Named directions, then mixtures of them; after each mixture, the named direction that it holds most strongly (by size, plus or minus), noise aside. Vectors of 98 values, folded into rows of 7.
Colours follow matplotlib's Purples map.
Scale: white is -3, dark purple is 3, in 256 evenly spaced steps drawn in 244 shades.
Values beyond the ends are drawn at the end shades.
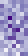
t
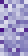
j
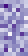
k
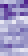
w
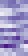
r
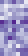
w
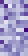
j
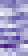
r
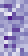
k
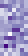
k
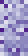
j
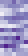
r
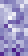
t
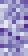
k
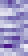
r
